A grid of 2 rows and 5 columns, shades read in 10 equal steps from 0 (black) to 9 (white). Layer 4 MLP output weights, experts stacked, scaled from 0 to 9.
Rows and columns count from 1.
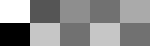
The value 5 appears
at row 1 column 3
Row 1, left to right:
9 3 5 4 6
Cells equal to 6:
1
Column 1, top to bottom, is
9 0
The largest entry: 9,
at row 1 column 1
